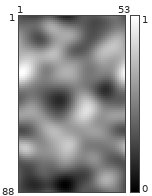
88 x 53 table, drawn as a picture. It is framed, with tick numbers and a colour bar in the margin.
Histogram: bell-shaped. Lone odd cells: none. Average level on the scale: 50%.
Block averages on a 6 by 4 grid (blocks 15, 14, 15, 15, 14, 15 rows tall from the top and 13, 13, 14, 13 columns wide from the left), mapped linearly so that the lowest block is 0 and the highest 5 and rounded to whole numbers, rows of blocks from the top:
2 3 1 3 | 5 4 3 5 | 3 1 3 2 | 3 3 5 3 | 3 4 3 2 | 0 0 1 3
